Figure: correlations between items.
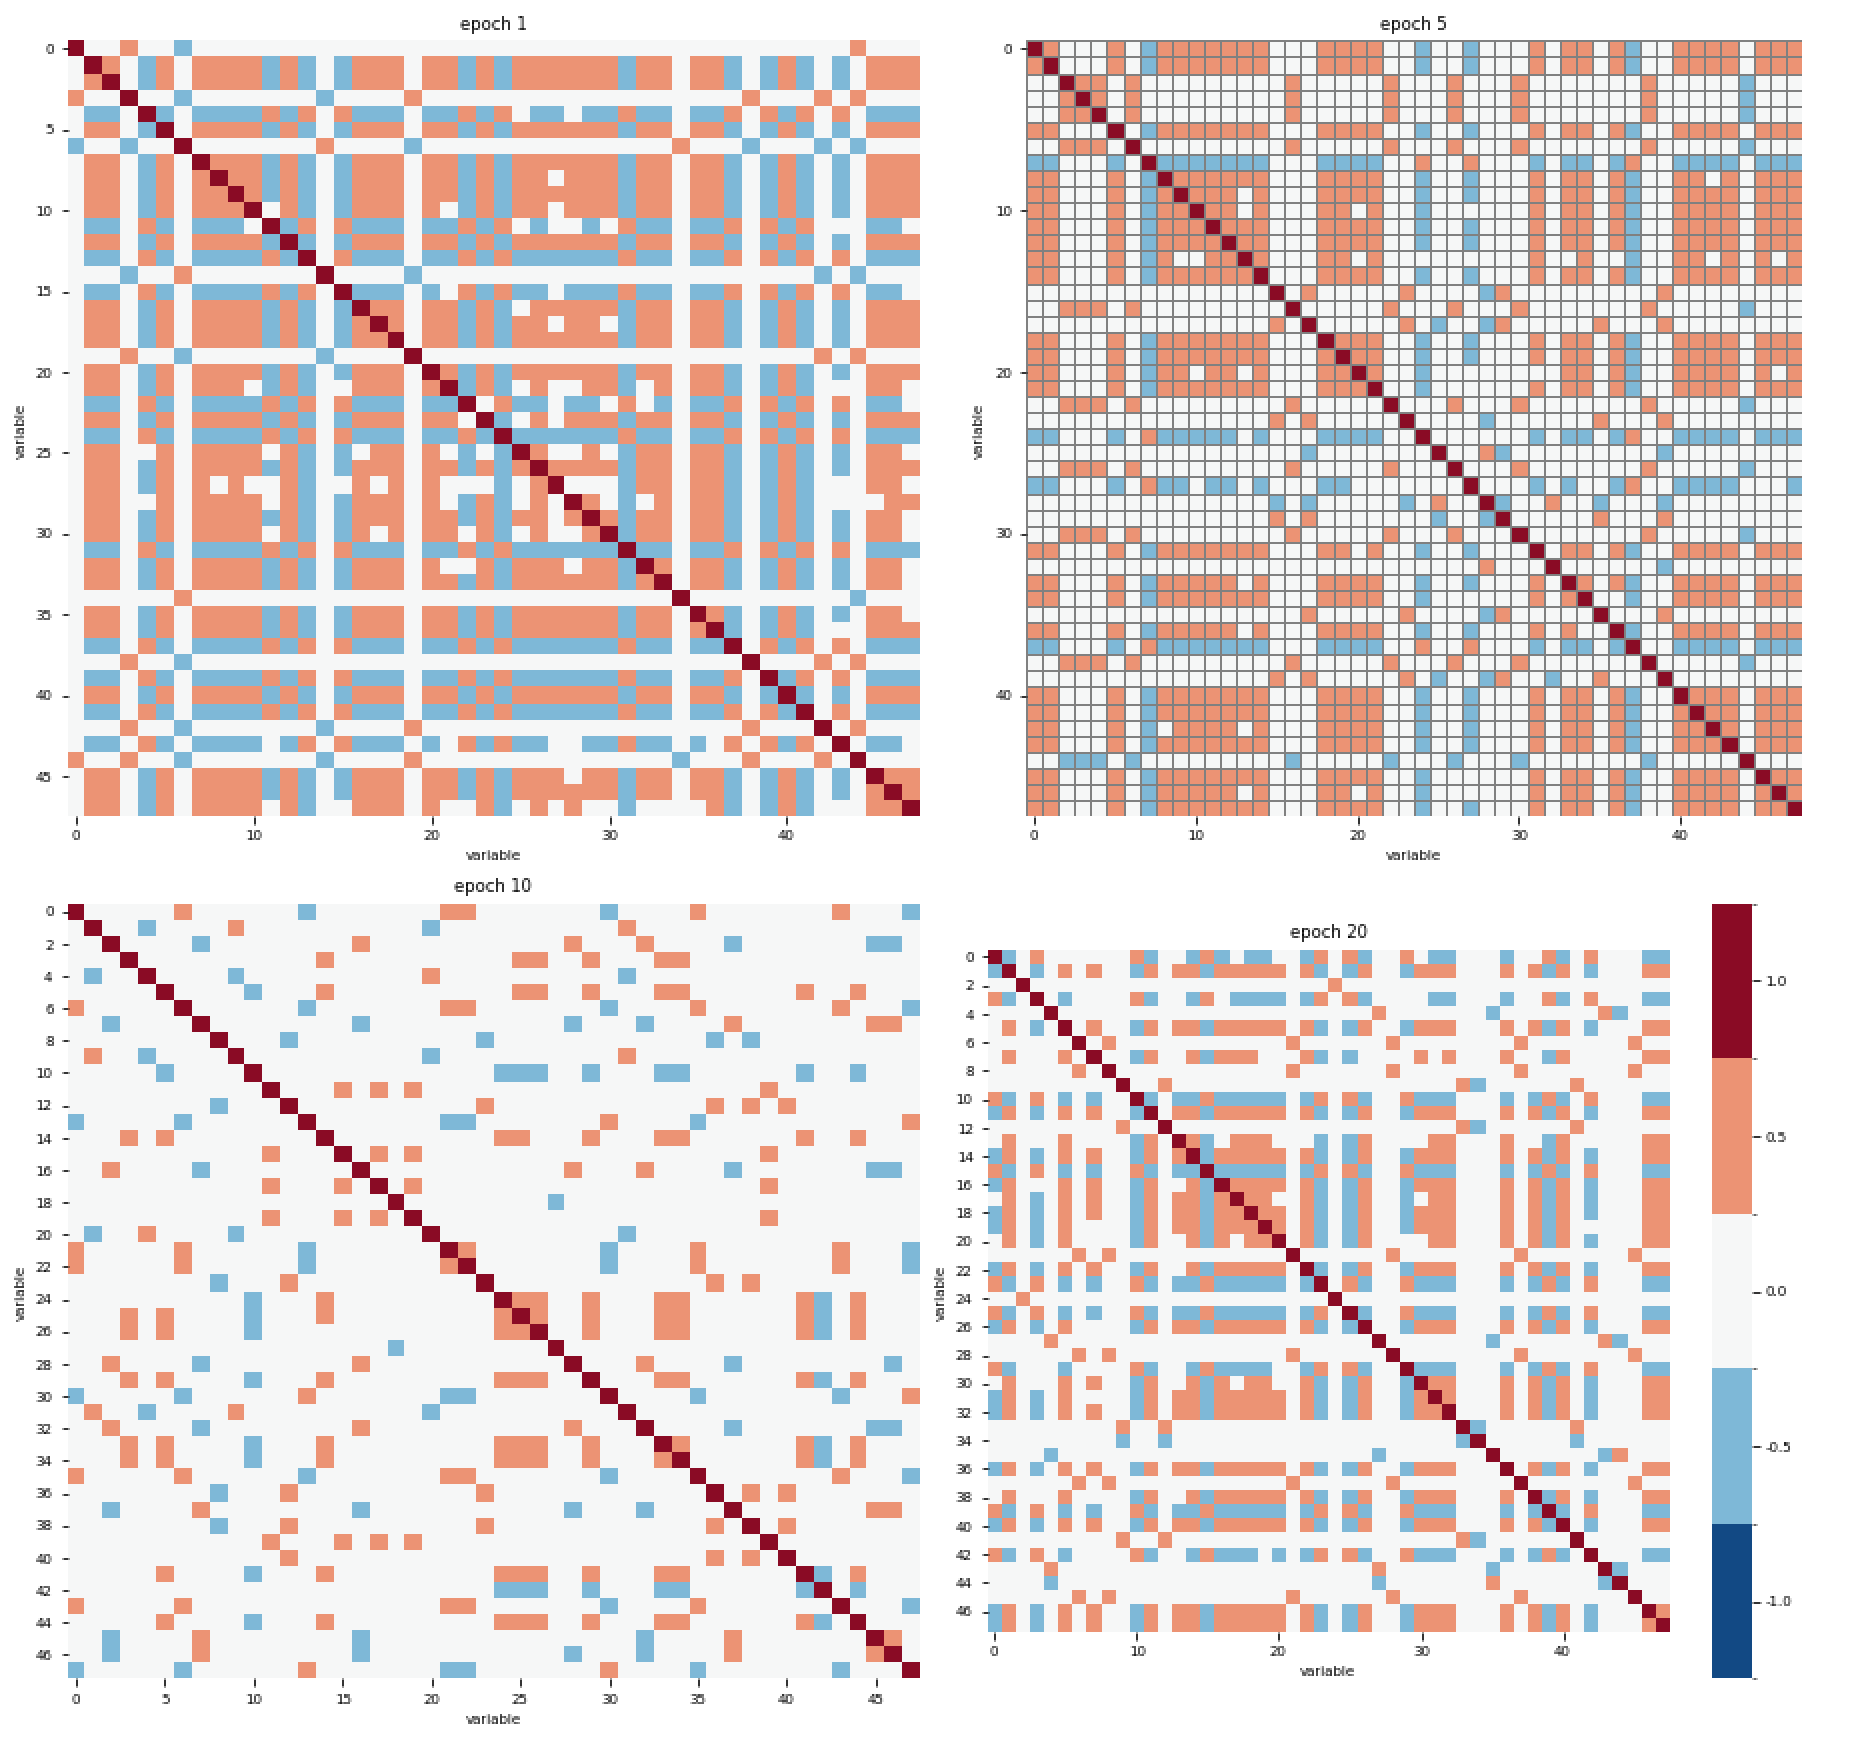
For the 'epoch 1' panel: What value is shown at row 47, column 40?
0.5
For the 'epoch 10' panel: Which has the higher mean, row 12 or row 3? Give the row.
3
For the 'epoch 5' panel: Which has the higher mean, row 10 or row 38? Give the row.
10
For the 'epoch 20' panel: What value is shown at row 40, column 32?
0.5
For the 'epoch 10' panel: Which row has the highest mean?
14
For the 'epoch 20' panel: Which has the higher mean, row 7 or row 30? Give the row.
30
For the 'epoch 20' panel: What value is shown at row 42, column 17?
-0.5
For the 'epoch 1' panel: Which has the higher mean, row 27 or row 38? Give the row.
27
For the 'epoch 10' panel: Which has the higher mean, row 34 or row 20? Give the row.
34
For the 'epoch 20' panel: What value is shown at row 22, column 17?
0.5
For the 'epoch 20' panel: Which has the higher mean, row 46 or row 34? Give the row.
46
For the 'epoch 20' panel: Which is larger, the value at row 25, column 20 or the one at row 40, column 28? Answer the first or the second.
the second
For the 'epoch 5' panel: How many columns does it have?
48
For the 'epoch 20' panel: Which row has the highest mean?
5
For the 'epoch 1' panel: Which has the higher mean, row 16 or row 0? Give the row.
16
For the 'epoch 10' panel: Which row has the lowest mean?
10
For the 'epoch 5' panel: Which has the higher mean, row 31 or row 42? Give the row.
31
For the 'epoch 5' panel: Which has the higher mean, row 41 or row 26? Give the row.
41
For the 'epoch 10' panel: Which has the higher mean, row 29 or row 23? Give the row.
29
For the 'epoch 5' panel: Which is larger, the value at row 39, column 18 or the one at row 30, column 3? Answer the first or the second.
the second
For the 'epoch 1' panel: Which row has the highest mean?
36
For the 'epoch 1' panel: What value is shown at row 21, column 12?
0.5
